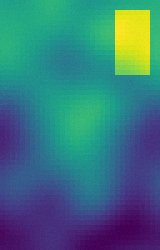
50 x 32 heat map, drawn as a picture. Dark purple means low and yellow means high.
The top right is the ninth with the highest average. The field climbs toward the top. In the top right lies a patch that is higher than the rest. Values change most from cell to cell in the top right.
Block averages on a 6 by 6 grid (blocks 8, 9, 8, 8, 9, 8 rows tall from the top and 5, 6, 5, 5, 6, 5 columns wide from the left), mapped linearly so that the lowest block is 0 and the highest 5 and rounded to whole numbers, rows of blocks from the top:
4 4 4 4 5 5 | 4 3 3 3 4 5 | 2 3 4 4 3 2 | 1 2 3 3 2 1 | 1 1 2 2 1 1 | 0 1 1 0 0 0
